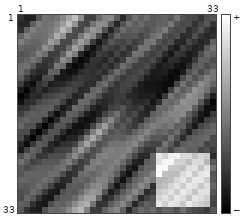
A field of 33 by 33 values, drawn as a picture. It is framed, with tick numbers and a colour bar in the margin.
An odd patch, higher than its surroundings, sits in the bottom right. Streaks slant up to the right. The bottom right is the ninth with the highest average. The bottom right is the roughest part.
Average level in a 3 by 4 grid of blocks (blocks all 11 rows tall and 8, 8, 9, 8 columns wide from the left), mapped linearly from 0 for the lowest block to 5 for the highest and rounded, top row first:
2110
0111
1225
